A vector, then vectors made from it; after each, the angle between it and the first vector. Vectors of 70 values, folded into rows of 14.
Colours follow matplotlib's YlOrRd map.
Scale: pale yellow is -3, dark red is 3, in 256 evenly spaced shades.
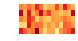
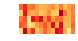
partly opposed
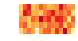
partly opposed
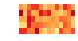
nearly parallel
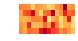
orthogonal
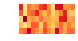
orthogonal
